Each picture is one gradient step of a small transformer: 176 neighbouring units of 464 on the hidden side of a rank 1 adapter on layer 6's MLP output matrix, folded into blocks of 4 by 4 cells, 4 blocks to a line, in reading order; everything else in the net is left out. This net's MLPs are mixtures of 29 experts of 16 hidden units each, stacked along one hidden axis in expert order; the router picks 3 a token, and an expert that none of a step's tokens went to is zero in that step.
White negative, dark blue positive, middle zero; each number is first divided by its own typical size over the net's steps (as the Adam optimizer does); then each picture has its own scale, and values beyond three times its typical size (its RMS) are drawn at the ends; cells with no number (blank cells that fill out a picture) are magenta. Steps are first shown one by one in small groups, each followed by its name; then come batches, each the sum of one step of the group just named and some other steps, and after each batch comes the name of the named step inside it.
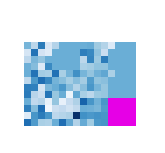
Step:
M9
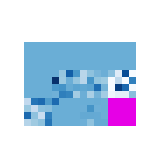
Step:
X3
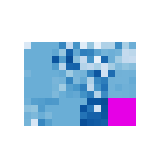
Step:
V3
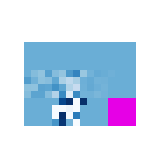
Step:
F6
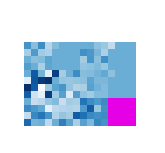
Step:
M9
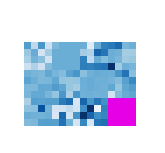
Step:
F6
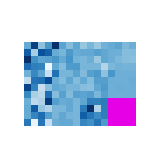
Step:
V3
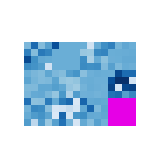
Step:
F6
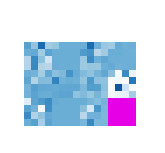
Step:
X3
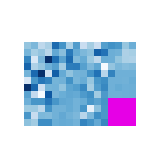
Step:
V3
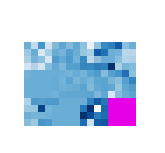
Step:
V3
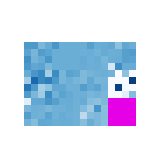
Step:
X3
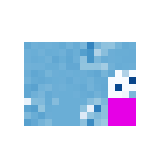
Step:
V3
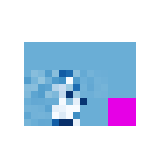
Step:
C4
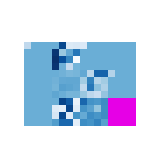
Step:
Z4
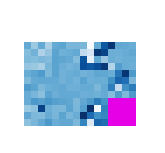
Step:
Z4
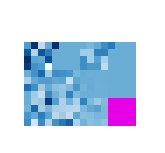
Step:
C4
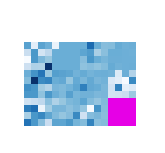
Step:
C4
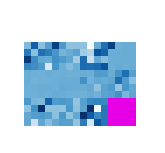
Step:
Z4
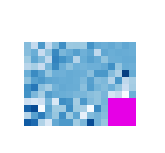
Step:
Z4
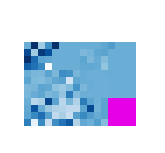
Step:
C4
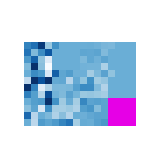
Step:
C4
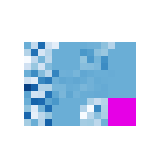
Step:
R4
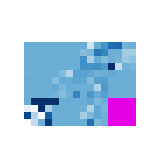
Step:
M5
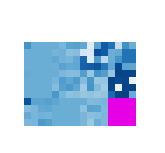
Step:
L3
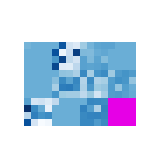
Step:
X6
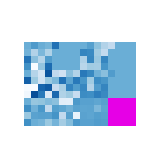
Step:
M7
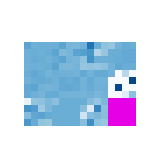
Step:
X6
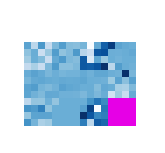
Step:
X6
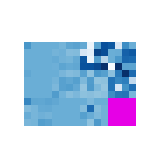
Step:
L3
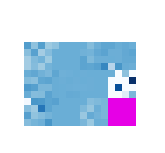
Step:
R4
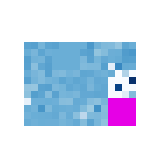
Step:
M7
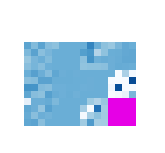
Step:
R4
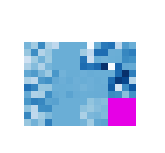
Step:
R4
